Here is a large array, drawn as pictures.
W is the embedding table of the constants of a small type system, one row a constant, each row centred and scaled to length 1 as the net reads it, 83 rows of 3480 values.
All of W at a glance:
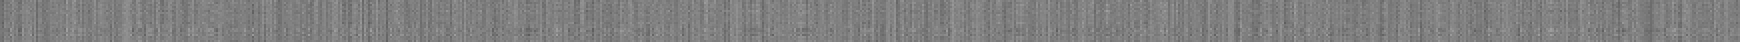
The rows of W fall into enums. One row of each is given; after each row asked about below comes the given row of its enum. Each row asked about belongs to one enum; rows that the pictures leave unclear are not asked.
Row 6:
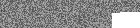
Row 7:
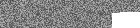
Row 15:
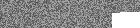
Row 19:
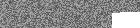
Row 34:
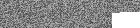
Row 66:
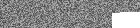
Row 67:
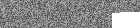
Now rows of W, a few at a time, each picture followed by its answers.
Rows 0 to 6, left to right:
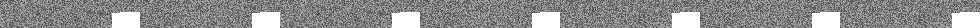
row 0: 7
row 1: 15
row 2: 7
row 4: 6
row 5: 15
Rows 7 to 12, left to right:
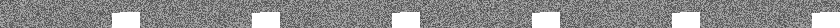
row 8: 6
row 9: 15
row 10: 66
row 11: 15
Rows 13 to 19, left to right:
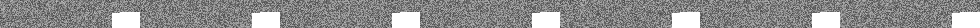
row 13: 67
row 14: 6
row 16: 15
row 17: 7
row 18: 15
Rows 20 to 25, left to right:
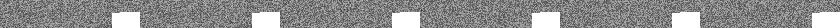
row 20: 34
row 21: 34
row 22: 66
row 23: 6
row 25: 67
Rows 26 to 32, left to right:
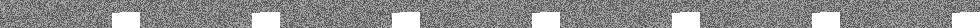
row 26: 67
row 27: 6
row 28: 7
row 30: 6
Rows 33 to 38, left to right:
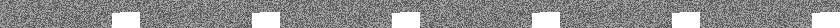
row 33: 19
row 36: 7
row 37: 34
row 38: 6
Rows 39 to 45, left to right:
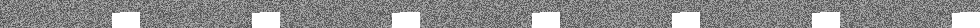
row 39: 66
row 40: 34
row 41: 7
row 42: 19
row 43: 15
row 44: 15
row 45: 7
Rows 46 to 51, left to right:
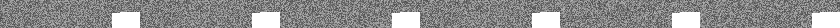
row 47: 15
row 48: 6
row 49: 15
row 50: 67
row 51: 19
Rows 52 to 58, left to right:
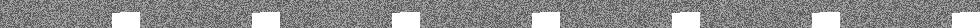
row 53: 19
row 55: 19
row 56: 6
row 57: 7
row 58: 19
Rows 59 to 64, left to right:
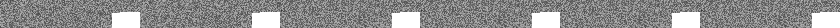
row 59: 7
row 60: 19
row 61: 6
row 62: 6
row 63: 6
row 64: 6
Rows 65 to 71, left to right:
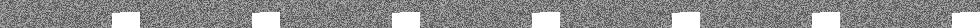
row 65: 19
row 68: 7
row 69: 7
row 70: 19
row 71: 19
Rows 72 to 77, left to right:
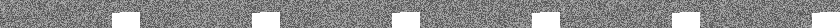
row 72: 67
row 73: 15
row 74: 15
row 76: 67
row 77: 7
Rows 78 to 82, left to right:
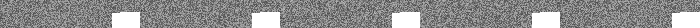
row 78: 15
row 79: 6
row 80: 67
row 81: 19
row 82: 15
